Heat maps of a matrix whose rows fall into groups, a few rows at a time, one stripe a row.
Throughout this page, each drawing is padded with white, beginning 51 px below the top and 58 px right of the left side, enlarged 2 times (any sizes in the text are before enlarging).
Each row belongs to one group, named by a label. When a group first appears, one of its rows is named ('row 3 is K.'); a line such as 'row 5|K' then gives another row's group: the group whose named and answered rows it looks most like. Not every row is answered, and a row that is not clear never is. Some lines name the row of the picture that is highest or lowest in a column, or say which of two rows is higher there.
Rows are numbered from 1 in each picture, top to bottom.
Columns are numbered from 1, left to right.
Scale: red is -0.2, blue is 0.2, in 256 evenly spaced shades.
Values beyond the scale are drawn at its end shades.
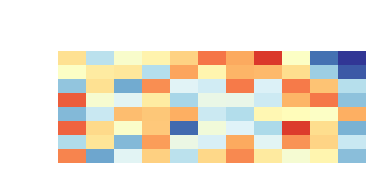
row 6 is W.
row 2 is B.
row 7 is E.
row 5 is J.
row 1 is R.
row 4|W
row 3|E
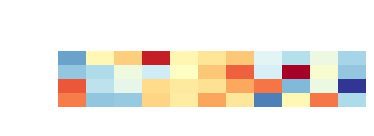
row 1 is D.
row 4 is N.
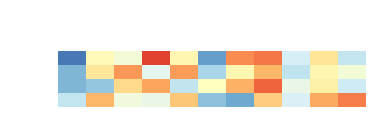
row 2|J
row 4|J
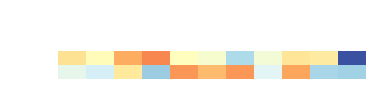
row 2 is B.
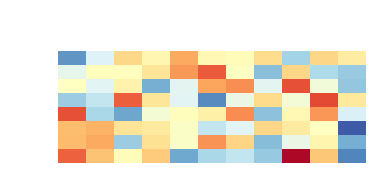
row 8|W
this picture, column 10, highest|2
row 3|B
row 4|J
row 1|J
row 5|N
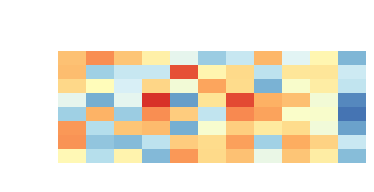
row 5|E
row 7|N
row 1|W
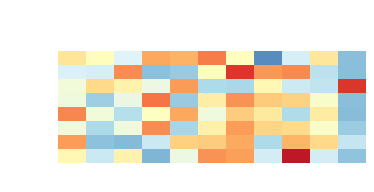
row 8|B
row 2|B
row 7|N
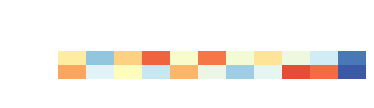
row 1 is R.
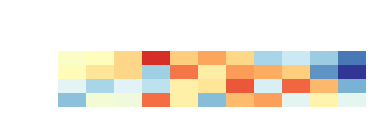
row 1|D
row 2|B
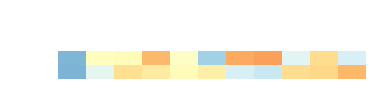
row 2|J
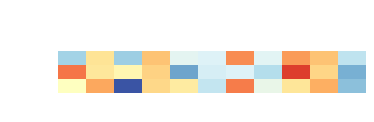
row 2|W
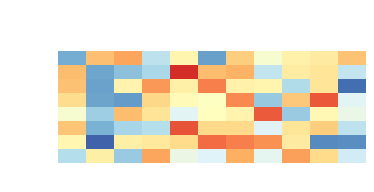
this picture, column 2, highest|7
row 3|R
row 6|N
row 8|E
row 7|R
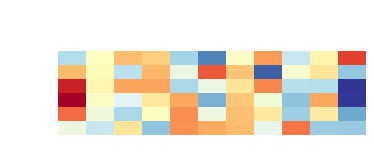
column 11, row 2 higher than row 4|No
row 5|N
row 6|B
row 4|N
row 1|J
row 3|R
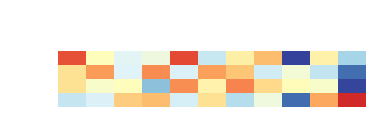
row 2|D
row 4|J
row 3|B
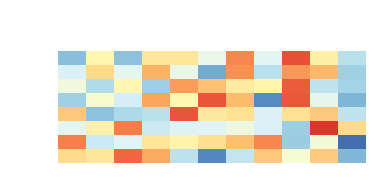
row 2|E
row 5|N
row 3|B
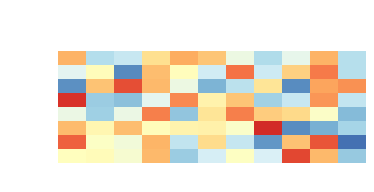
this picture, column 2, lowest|3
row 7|W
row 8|W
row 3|J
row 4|N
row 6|R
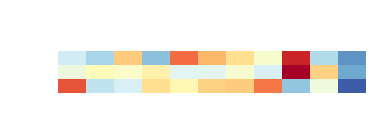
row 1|B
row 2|W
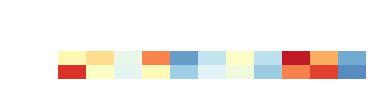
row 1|W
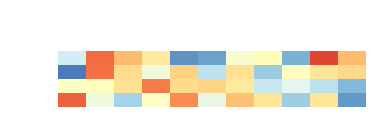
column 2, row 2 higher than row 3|No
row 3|D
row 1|J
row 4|N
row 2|J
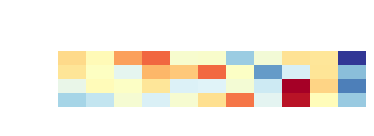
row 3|W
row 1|W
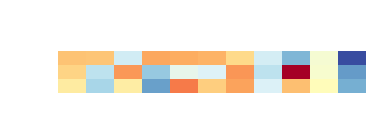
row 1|D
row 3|B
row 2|B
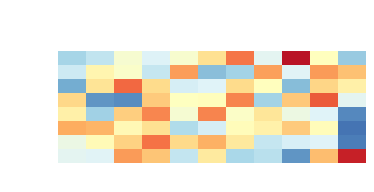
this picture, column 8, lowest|2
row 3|J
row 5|R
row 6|W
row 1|B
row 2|J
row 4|N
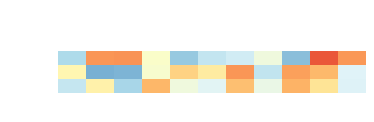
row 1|J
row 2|N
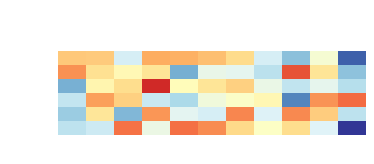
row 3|D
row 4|J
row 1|D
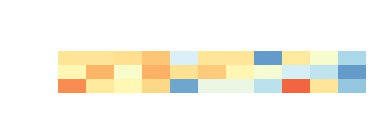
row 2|D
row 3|W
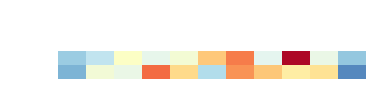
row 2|E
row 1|B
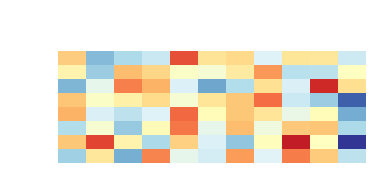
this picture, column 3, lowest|3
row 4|R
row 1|N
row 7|W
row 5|N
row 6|E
